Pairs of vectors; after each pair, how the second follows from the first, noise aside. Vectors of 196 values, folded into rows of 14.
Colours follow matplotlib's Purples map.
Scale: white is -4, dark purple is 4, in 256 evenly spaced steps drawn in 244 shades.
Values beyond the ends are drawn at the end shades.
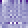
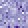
shuffled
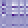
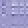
shrunk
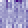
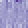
shrunk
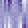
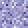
shuffled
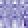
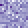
shuffled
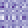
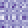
copied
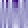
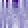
copied
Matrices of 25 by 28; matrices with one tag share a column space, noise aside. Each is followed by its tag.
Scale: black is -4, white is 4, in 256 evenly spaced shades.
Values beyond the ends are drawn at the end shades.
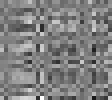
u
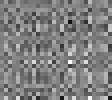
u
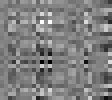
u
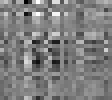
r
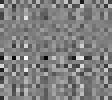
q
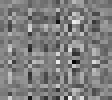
u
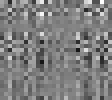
r
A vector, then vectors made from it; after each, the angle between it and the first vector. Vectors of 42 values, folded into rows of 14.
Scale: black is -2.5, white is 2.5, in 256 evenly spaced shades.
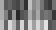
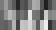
partly aligned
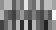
partly opposed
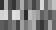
orthogonal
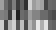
nearly parallel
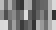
orthogonal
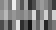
partly opposed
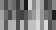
nearly parallel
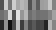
nearly opposite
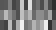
partly aligned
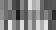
nearly parallel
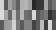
orthogonal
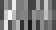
partly opposed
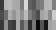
nearly opposite
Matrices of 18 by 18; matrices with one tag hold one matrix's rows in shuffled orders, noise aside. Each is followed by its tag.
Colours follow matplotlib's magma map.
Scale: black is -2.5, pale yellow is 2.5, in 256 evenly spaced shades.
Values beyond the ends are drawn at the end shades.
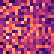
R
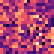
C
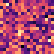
C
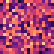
R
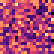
C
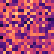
R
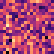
R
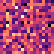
R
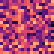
C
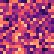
C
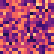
C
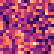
C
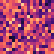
R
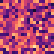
C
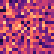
R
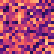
C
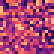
C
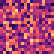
R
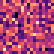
R
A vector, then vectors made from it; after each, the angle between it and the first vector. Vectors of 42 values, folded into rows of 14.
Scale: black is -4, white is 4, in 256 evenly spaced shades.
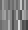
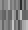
nearly opposite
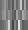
nearly parallel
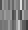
nearly parallel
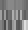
partly opposed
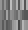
partly opposed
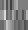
orthogonal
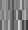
nearly parallel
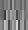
partly opposed
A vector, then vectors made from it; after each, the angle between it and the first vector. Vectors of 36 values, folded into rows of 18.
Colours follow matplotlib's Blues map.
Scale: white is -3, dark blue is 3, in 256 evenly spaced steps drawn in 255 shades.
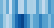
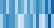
partly opposed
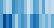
orthogonal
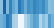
nearly opposite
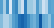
nearly parallel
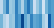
partly aligned
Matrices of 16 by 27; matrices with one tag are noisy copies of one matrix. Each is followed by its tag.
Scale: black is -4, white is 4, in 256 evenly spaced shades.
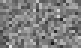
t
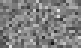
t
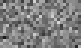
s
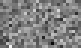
t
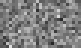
t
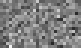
t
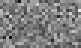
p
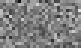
p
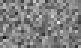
s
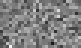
t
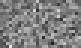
t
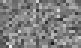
t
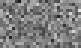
p
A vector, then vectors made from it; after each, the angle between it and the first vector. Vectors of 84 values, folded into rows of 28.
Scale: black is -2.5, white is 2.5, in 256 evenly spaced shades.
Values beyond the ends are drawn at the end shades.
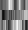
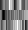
nearly parallel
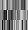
partly aligned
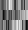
nearly parallel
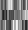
nearly parallel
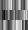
nearly parallel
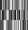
partly aligned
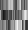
nearly parallel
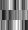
nearly parallel
